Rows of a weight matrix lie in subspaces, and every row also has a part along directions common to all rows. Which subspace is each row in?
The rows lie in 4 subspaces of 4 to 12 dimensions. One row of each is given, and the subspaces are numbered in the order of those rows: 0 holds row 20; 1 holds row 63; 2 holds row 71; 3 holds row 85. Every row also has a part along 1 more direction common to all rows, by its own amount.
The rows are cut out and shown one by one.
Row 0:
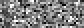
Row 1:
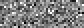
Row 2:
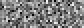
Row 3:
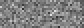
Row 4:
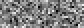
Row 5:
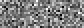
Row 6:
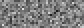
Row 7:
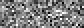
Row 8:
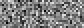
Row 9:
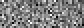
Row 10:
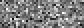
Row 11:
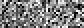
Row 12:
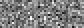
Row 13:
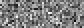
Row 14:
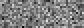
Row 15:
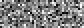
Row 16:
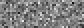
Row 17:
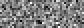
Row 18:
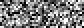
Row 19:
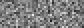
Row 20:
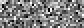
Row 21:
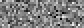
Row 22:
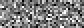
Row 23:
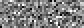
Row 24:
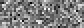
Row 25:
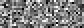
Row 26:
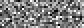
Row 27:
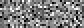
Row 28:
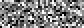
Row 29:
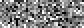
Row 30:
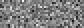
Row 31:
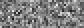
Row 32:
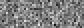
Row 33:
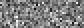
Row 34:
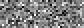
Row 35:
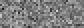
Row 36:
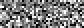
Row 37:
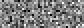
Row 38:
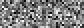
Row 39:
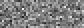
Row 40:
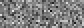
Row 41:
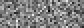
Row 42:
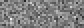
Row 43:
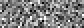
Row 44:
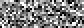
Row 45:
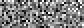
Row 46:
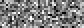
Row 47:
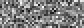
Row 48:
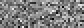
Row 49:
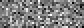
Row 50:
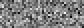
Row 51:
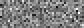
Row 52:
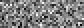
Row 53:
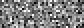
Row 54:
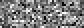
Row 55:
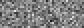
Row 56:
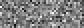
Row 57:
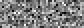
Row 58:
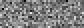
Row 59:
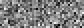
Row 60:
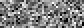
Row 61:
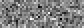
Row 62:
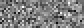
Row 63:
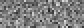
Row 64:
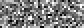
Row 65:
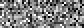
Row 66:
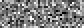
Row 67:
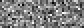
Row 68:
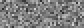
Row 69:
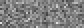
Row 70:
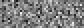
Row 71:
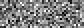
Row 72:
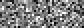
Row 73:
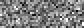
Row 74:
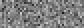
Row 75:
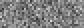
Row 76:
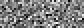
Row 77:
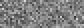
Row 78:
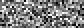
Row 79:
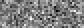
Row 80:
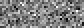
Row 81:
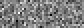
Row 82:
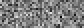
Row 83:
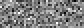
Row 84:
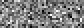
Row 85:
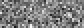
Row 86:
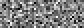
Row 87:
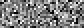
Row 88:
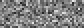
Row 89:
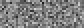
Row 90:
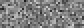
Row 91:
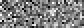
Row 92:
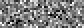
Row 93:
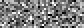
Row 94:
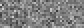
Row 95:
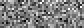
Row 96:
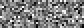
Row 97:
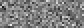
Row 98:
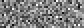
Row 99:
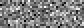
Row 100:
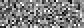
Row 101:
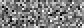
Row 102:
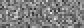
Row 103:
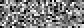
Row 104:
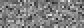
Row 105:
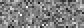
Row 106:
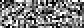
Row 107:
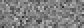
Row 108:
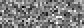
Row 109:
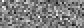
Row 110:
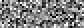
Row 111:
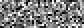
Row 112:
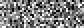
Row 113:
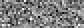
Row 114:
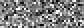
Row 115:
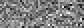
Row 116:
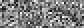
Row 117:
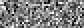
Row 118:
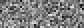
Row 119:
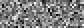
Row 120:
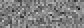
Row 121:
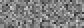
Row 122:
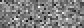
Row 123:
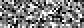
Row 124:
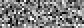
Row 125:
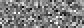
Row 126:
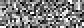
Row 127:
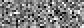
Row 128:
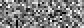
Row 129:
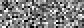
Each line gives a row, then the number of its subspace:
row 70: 1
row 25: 0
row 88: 0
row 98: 2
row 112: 2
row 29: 0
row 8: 2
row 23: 3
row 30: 2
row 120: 3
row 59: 1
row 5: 0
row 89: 1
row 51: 2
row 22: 2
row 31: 3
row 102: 1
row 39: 3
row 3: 3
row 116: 1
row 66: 0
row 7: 1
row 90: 1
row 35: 1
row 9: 2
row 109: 1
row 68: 1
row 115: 0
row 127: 1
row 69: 3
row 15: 3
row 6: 0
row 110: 0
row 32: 1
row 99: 2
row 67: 3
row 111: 0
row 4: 0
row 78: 1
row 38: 1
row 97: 1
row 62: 3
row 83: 3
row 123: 3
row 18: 2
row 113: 1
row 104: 0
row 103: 0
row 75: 1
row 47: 3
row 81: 1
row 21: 1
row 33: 1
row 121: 0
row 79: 0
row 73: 2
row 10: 0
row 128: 1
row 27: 2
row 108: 3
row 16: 0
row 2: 1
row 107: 0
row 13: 1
